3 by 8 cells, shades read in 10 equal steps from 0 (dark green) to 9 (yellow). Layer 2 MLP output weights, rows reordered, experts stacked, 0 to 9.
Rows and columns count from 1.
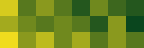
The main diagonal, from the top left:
8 4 7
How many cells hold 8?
1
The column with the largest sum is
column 1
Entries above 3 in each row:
3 4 6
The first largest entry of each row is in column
1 1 1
